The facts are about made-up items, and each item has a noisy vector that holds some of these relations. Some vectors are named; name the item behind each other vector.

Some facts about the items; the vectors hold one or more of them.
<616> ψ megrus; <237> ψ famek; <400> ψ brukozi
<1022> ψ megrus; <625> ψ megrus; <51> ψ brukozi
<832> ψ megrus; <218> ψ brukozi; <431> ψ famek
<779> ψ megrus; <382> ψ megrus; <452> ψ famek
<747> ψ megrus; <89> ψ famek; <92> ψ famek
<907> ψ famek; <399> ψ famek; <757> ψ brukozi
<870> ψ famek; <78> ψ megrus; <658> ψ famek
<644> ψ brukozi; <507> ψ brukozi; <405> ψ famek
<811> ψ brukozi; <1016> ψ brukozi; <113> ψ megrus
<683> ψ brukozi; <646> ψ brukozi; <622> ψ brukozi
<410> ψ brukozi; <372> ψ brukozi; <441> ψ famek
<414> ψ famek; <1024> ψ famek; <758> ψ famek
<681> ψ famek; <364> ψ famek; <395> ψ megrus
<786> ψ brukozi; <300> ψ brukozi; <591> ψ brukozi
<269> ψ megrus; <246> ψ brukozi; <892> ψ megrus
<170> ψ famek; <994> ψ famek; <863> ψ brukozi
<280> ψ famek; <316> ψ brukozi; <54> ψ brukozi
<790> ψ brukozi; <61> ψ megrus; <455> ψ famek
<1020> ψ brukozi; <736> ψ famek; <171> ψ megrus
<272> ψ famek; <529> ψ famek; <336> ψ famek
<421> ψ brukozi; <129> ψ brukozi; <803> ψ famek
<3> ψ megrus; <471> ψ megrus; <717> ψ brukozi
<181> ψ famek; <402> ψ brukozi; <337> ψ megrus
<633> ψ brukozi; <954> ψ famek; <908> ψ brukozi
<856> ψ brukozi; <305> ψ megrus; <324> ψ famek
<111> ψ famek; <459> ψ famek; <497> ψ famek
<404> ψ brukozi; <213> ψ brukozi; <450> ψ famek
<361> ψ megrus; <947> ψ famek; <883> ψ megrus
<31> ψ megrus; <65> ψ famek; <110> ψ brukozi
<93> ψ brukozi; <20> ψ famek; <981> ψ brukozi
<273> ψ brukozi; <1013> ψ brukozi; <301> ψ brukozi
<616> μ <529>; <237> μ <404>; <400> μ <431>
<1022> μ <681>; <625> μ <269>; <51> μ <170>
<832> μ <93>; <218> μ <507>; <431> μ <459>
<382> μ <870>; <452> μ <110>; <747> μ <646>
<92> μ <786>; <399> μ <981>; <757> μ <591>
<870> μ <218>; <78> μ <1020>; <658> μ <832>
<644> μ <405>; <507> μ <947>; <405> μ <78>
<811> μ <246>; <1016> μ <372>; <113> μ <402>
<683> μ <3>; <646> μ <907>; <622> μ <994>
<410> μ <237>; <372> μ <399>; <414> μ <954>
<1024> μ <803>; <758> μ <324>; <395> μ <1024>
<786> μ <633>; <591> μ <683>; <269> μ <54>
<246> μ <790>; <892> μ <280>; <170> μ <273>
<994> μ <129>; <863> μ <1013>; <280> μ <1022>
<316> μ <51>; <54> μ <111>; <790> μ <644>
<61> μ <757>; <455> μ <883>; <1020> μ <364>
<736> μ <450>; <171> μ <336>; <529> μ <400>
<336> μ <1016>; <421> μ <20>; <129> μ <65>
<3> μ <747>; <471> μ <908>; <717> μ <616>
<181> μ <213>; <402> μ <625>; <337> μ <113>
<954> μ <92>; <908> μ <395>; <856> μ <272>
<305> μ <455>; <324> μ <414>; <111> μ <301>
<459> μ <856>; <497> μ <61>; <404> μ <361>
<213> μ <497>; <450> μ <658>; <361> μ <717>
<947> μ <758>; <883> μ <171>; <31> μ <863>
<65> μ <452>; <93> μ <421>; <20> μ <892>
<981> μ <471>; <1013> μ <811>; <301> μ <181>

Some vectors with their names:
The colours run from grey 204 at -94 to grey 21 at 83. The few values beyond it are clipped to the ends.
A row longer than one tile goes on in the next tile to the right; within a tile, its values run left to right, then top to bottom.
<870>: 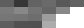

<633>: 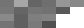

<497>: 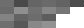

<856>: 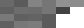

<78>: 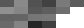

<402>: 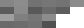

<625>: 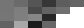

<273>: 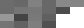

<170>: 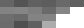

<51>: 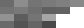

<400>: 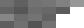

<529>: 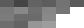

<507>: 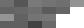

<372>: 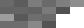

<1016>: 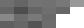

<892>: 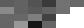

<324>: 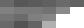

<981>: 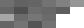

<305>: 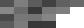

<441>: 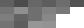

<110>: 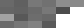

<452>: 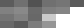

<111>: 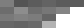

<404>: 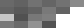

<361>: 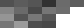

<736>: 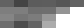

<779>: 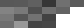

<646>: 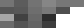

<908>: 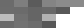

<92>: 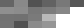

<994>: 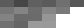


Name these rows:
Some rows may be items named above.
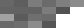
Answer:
<372>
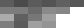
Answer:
<237>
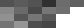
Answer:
<361>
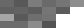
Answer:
<622>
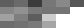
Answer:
<803>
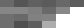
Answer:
<170>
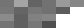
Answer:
<633>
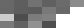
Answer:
<410>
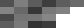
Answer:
<305>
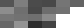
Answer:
<616>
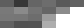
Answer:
<870>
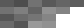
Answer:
<455>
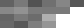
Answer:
<681>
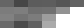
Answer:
<736>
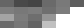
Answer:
<1024>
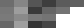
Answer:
<337>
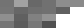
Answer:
<786>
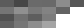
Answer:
<272>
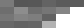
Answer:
<111>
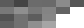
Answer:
<272>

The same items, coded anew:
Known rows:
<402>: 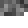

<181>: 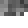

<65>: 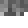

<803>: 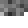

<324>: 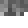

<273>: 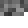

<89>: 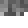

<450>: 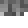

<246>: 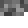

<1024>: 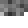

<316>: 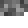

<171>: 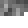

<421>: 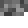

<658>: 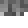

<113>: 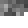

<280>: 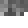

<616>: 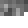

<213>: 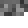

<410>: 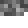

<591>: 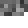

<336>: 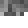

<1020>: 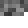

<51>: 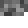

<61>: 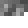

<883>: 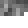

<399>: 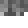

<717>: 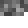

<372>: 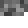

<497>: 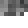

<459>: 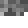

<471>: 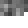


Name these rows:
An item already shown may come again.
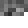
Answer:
<633>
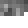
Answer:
<832>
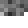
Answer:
<803>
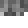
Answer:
<870>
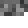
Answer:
<213>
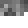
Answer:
<382>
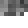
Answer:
<497>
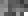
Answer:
<111>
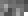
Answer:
<779>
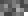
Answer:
<404>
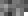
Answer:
<395>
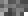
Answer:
<272>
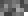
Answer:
<717>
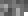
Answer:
<361>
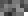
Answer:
<908>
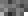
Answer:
<803>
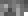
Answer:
<31>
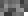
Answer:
<400>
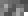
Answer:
<61>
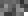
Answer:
<301>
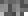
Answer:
<736>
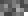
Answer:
<404>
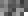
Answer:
<907>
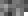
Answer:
<395>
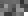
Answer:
<213>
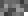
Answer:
<1016>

